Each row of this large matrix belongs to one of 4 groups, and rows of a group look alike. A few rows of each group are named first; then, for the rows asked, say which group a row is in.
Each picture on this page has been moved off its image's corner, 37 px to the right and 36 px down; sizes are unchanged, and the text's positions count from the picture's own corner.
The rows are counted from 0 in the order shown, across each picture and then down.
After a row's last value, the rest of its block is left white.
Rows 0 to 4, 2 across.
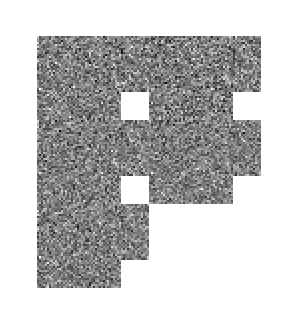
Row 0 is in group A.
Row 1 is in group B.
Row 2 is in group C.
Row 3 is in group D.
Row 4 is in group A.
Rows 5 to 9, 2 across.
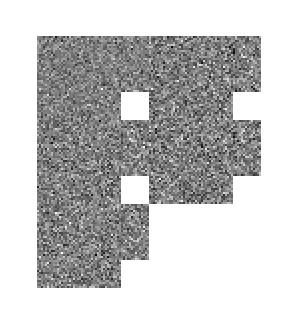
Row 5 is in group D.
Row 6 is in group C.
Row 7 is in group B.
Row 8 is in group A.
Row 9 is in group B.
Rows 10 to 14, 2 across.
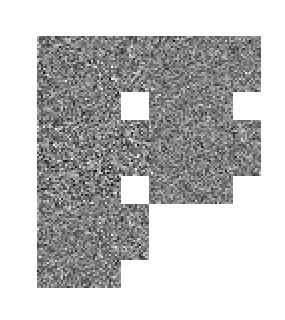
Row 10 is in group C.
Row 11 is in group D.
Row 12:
B
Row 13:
A
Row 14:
C
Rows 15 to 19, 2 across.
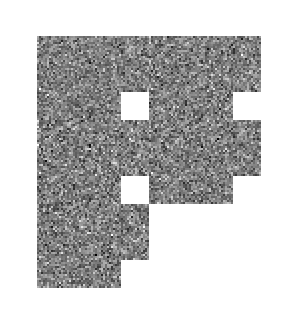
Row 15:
A
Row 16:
C
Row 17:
C
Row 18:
A
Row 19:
B
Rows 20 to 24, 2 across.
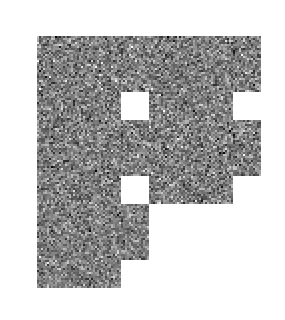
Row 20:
C
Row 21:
D
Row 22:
B
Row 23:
A
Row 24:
A
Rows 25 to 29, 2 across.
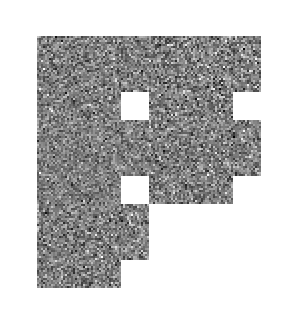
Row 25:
D
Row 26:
B
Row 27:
A
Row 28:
C
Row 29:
C
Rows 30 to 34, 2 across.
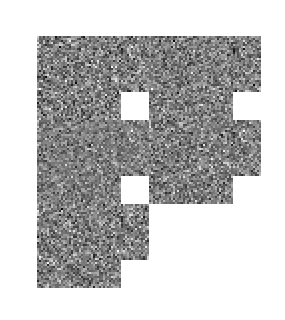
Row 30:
C
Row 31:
D
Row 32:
C
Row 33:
C
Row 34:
A
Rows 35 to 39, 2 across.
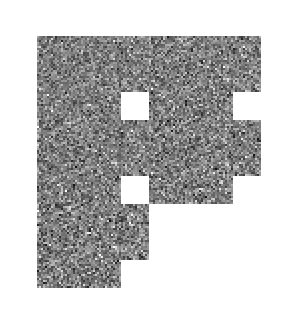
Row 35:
D
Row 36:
C
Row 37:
C
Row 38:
D
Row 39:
C
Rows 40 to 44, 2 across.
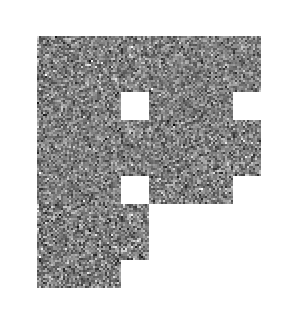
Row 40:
C
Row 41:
A
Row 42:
A
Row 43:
D
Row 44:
C
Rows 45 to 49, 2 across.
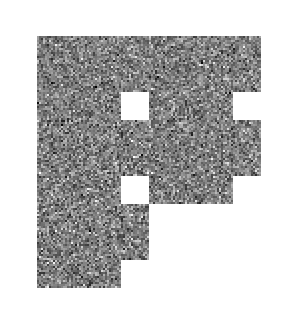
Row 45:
B
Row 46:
C
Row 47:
D
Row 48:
C
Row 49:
A
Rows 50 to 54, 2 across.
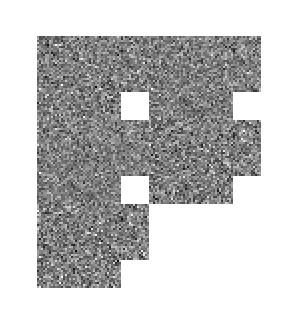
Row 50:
B
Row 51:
A
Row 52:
A
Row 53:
C
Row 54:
C
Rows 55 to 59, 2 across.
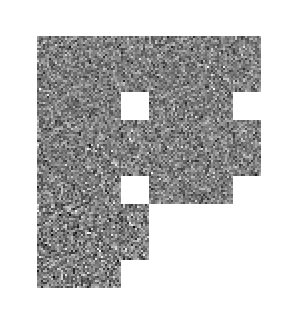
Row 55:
A
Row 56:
C
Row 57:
C
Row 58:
A
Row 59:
C
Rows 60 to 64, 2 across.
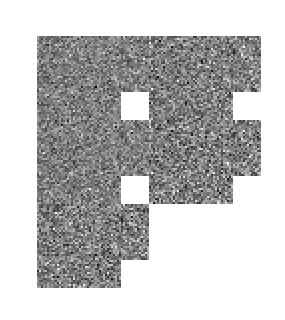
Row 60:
B
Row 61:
C
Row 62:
D
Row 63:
C
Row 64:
B
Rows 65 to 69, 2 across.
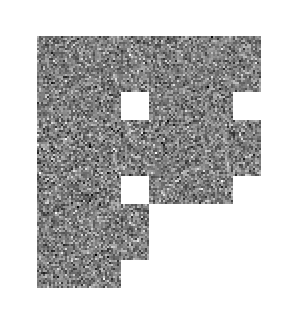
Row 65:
B
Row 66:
B
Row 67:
A
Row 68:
D
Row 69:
B
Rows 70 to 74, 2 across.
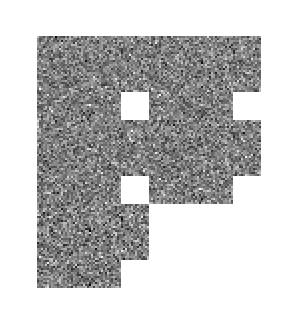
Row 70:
D
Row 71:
A
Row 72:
C
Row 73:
D
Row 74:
A
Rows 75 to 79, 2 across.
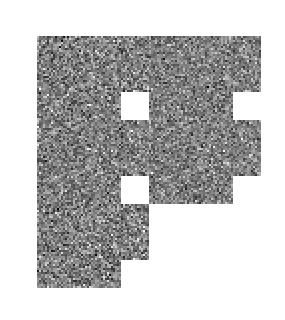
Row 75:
D
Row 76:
B
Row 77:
C
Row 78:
C
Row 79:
B
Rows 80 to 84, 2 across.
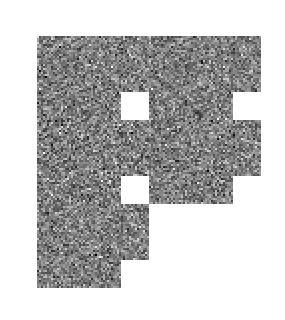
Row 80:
C
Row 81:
C
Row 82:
D
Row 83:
B
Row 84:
B
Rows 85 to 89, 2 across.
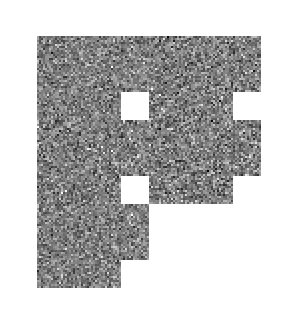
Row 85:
B
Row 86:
D
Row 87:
C
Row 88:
B
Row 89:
C
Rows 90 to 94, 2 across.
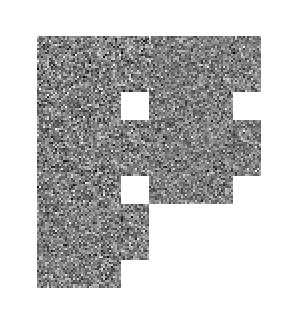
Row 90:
A
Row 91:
C
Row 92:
B
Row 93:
B
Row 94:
B
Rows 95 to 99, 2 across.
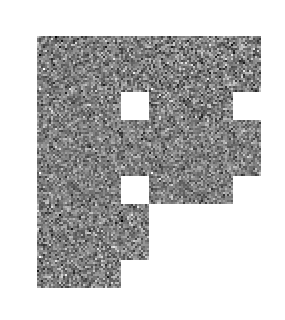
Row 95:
D
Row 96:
A
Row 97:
A
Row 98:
A
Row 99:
C
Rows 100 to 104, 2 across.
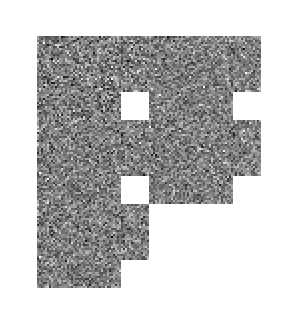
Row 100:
B
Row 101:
D
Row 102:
A
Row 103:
C
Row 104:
A
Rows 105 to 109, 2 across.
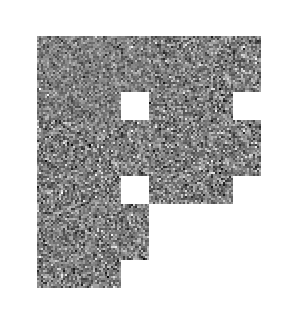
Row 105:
A
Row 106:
B
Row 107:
C
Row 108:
B
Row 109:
C
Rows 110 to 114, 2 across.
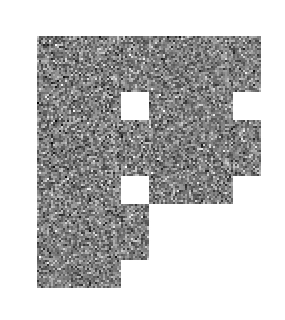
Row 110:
B
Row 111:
D
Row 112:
D
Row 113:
C
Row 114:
A
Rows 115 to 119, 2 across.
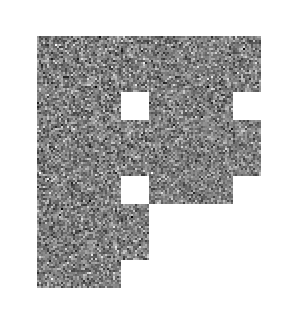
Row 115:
B
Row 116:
B
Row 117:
A
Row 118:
A
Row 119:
D
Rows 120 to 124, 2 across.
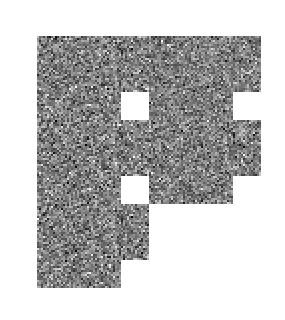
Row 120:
D
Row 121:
B
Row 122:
D
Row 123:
A
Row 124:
D
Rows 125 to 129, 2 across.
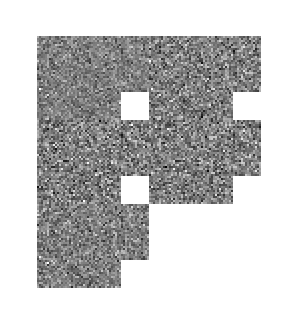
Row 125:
A
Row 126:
A
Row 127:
B
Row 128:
B
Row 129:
A
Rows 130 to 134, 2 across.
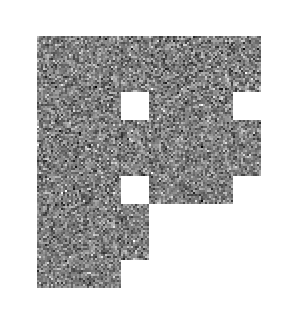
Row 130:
B
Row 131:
D
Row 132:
C
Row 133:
A
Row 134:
D
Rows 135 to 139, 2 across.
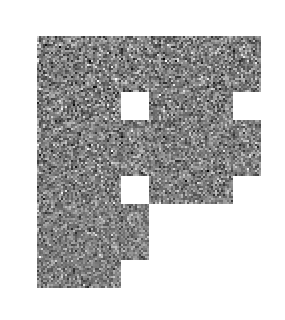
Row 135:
C
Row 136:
B
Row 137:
C
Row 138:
B
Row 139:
C
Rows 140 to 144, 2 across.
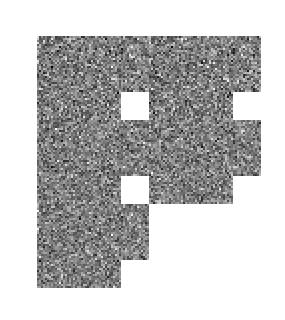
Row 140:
C
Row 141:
C
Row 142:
B
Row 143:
A
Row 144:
C
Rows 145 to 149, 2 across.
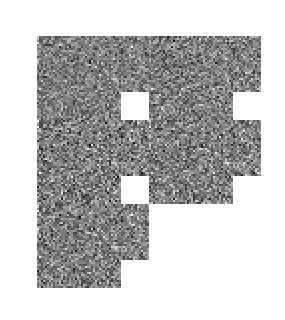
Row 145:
C
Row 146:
D
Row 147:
C
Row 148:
C
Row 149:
C
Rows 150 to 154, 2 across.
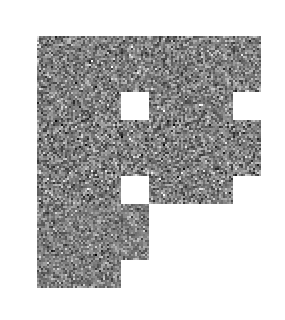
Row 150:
C
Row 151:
D
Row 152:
D
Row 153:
D
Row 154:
B
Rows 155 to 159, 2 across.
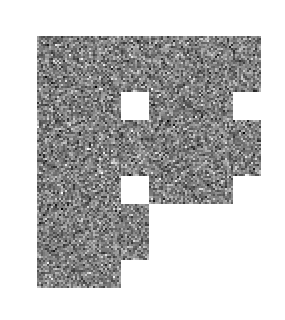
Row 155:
B
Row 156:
A
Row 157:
C
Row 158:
D
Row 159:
D
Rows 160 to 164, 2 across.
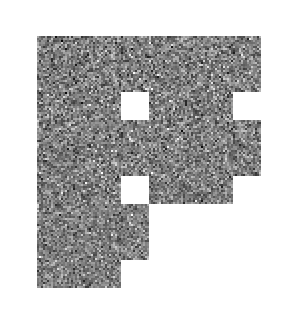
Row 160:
D
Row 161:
C
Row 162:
C
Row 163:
A
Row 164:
C
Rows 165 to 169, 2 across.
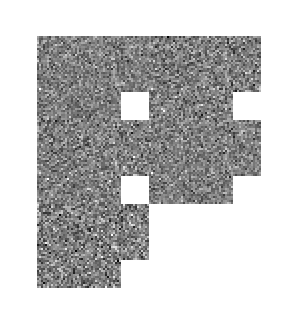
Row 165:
A
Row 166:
D
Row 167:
D
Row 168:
A
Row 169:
C
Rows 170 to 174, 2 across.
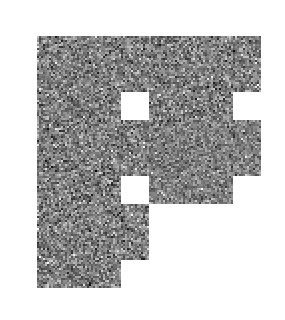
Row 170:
A
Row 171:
B
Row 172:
B
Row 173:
D
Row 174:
A
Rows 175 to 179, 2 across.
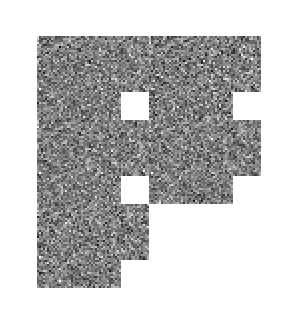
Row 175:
C
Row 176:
C
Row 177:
C
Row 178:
A
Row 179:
A
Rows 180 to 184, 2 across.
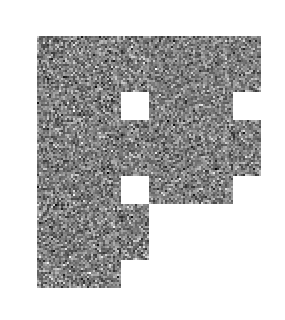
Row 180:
B
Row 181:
D
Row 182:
B
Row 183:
D
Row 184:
D
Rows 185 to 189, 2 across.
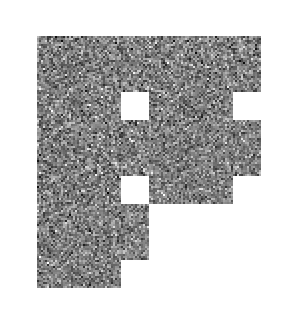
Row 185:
D
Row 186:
A
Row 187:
C
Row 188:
D
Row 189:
A
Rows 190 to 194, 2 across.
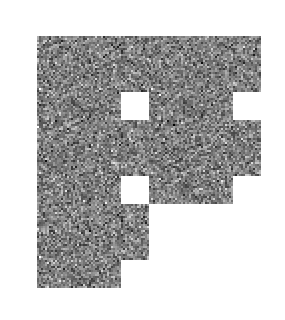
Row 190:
A
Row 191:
A
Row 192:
C
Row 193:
D
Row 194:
A
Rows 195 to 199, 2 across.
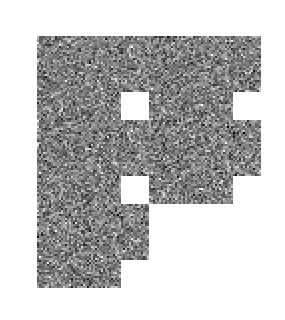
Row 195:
C
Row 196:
D
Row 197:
C
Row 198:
D
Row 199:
A
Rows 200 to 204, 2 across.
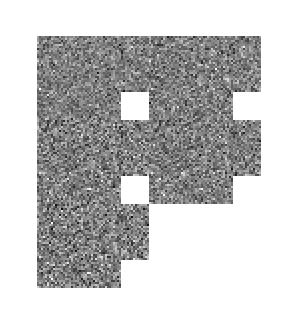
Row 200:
A
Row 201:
C
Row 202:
D
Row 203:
D
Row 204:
D
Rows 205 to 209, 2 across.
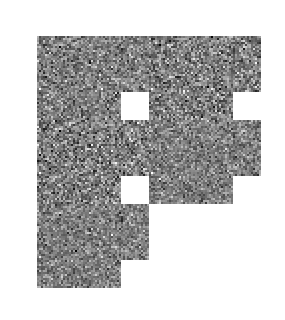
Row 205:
C
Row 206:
B
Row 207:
C
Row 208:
A
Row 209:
C
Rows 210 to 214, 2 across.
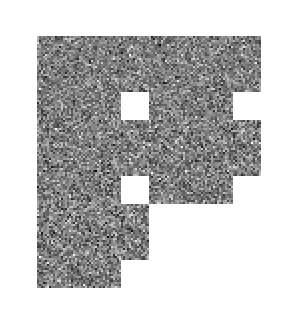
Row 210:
C
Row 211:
B
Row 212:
B
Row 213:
A
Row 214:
A
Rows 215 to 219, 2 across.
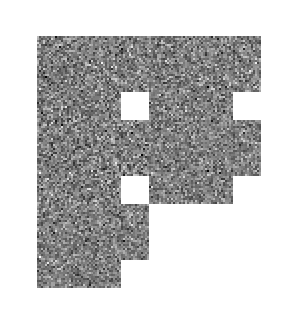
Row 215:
C
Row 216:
B
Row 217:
D
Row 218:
B
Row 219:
A
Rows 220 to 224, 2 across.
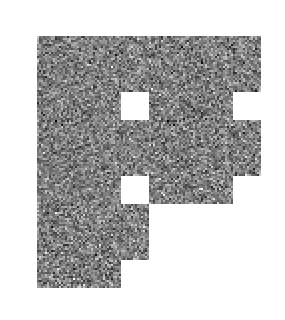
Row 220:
C
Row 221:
A
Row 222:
D
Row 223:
D
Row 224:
B
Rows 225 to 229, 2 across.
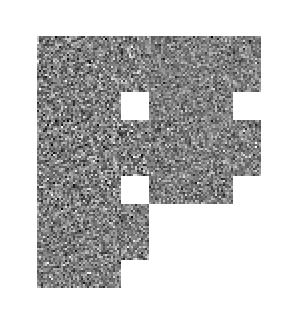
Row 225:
C
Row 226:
B
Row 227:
D
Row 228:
B
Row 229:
D
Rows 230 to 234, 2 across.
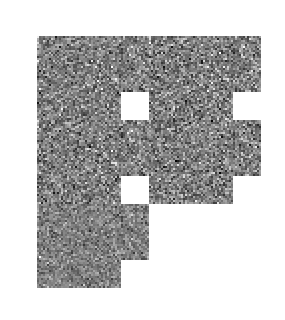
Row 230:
C
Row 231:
C
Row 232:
C
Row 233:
B
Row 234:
A
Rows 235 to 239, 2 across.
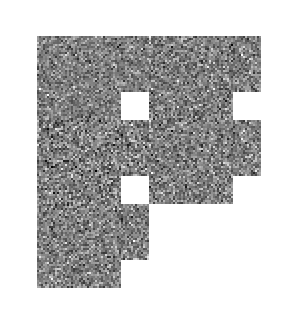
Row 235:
A
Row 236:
C
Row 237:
B
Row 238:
C
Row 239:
D
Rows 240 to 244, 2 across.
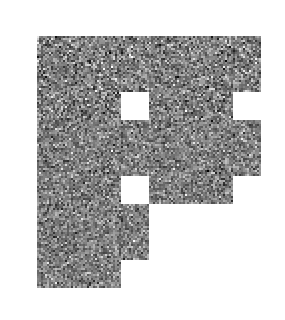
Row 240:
C
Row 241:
B
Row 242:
B
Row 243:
B
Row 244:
D
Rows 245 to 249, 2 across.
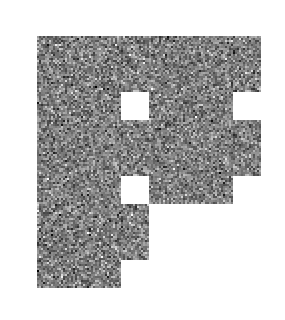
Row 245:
B
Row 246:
D
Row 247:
D
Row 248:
B
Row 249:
C
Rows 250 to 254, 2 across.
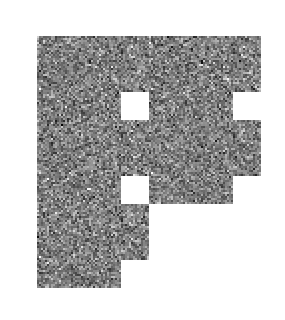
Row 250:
C
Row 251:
C
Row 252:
D
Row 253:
A
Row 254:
A
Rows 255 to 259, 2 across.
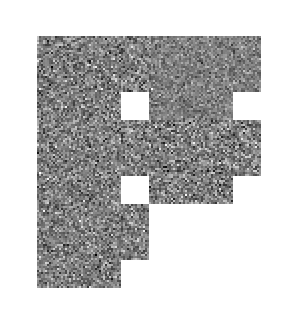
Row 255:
C
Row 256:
A
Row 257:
A
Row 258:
B
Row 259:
B
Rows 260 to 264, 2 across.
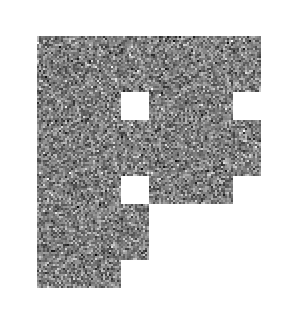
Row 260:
C
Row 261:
D
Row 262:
D
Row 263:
B
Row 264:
B
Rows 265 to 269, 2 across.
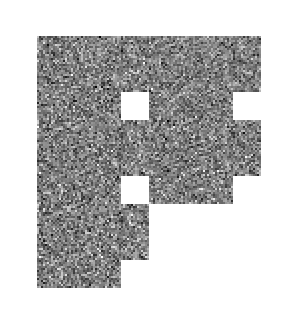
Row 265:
B
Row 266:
A
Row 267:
C
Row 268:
D
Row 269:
C
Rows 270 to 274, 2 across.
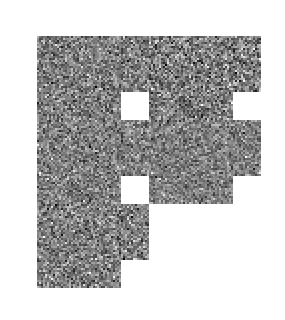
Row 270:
B
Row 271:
A
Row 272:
A
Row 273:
D
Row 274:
D
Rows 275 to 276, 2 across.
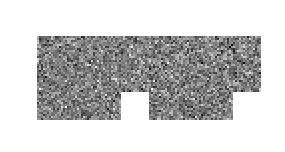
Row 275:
C
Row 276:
A
